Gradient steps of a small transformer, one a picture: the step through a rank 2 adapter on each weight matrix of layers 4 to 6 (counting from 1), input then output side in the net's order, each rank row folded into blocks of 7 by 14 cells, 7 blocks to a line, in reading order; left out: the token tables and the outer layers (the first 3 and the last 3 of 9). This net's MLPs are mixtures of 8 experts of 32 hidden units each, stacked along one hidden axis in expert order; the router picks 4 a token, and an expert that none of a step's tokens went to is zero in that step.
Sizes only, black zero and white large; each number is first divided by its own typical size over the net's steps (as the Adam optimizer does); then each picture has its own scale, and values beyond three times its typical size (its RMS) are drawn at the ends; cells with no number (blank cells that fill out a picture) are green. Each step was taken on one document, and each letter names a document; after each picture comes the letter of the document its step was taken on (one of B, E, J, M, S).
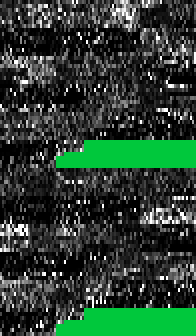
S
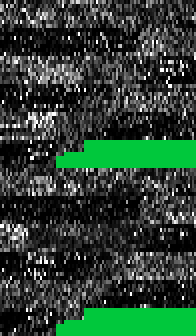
S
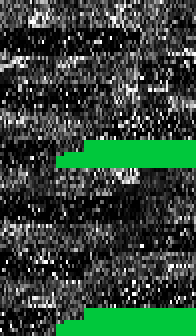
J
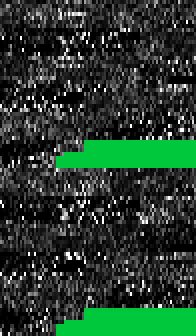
S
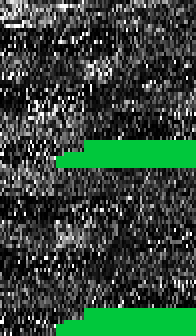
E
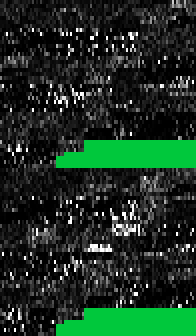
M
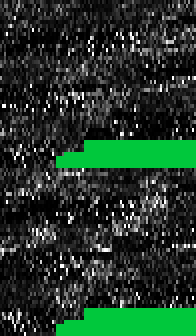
M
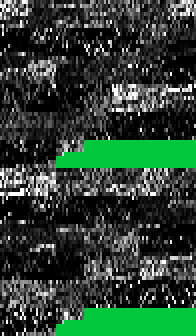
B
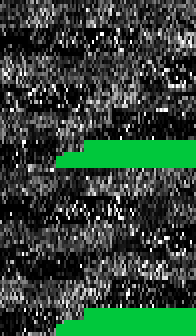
B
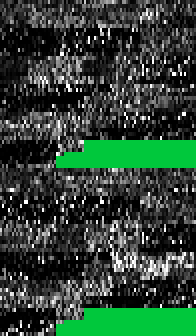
J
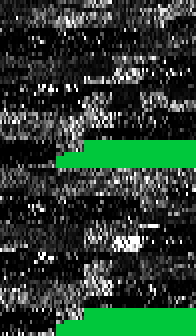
J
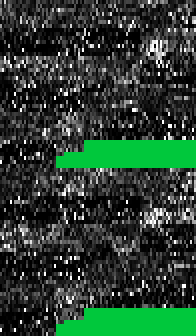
S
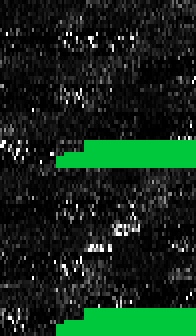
M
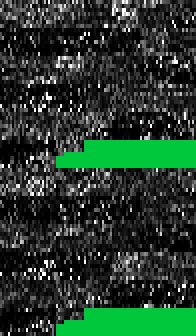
S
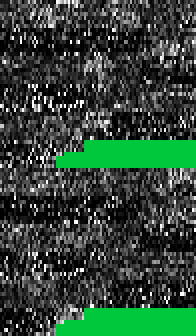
E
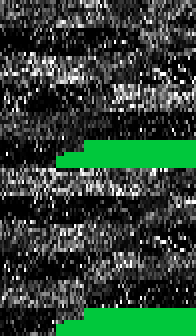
B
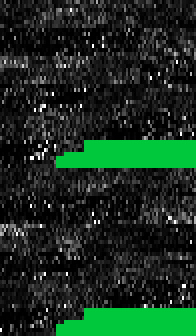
S
